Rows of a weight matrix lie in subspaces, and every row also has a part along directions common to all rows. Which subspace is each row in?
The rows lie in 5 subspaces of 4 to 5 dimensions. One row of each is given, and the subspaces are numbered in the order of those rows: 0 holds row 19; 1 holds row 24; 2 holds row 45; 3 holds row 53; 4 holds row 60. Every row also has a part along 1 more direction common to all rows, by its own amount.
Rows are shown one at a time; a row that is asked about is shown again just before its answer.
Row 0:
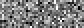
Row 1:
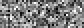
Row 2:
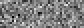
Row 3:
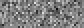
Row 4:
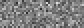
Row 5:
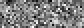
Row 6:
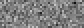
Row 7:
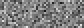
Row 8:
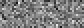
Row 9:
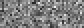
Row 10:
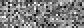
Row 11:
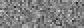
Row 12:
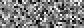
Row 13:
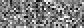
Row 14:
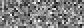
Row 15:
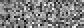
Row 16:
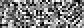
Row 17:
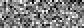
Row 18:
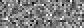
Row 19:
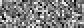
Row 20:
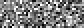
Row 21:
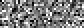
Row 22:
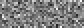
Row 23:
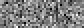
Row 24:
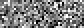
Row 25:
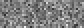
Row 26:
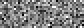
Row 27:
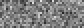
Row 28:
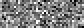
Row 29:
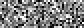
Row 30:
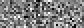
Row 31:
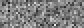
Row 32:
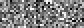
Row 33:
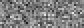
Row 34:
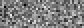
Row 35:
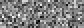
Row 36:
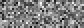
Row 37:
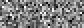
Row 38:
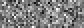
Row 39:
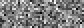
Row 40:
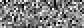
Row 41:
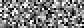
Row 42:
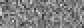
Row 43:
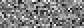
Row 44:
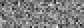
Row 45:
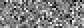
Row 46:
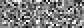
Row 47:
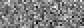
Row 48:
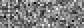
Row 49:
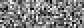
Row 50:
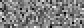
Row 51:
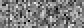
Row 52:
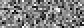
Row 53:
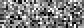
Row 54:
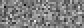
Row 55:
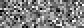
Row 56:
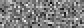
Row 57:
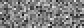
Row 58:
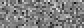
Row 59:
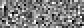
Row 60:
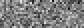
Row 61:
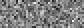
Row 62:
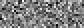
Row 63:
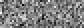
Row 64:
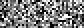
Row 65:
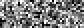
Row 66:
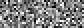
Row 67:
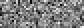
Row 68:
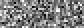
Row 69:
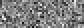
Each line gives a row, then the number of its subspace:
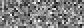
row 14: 2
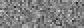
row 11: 2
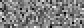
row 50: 3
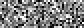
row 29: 0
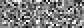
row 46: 1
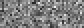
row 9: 2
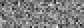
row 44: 4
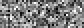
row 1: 1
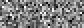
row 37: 0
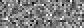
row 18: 2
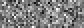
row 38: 1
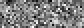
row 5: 1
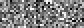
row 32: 3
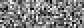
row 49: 3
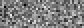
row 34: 2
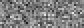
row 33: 3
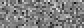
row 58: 0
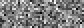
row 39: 4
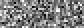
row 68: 2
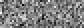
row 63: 0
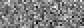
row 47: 1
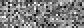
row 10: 1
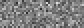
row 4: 4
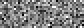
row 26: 3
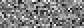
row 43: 1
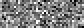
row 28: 0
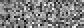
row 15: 3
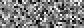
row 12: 3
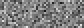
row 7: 2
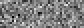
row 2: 0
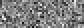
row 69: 0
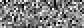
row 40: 0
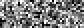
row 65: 4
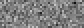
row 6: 0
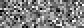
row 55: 2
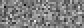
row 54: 2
